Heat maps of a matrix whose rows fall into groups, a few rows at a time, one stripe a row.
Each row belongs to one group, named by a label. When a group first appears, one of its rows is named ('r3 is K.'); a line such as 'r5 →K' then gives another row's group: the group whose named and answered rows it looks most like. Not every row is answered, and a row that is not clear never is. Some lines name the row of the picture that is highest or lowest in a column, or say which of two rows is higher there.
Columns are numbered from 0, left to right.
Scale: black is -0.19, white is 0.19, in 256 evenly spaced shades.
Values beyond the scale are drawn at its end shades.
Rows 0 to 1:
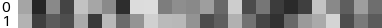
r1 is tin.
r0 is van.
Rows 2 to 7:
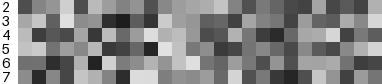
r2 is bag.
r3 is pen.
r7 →van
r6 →tin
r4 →tin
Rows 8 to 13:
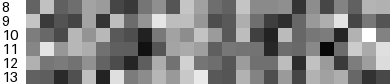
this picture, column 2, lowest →13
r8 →pen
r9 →tin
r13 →tin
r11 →pen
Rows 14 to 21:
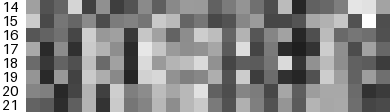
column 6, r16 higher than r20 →No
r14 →pen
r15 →tin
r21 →tin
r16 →van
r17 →van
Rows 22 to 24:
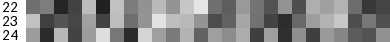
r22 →tin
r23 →tin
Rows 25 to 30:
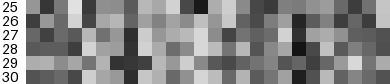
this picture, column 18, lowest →29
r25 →bag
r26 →bag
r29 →pen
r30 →van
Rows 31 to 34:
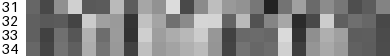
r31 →bag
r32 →van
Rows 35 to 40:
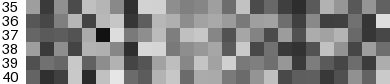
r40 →bag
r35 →van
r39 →bag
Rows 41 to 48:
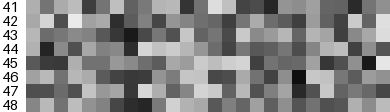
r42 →pen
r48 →pen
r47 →van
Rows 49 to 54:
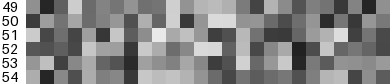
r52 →van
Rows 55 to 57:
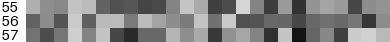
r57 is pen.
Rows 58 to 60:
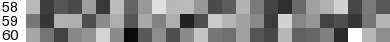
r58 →tin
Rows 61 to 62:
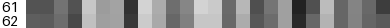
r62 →van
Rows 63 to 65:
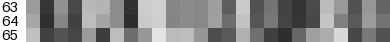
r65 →tin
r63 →van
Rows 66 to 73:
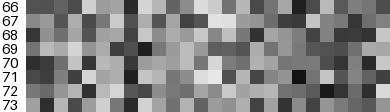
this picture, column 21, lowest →72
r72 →bag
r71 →van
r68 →bag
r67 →bag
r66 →van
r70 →bag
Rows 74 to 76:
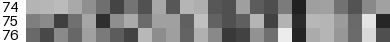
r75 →tin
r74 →pen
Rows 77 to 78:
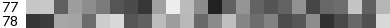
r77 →pen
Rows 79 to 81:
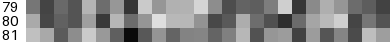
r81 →pen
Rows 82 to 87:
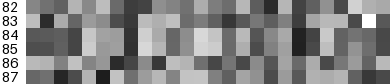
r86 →pen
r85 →van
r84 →van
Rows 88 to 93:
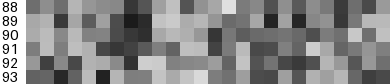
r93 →tin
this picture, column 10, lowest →91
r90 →pen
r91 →pen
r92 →van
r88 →bag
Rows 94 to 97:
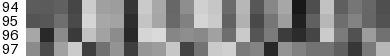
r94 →van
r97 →bag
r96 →van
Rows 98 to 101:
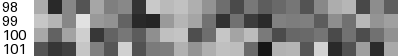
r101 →bag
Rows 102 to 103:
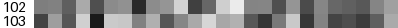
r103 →bag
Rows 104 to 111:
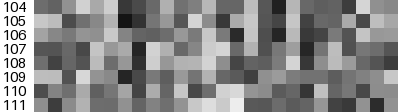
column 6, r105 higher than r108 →No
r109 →pen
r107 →van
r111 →bag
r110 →bag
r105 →pen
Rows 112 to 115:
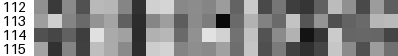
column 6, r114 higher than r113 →Yes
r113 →pen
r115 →van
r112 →van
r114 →van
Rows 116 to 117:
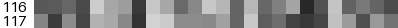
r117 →van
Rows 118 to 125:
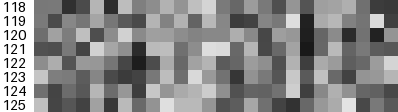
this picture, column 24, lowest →120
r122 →pen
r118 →tin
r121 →van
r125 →tin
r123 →pen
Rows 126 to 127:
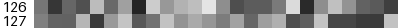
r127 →bag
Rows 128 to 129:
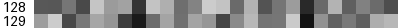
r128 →van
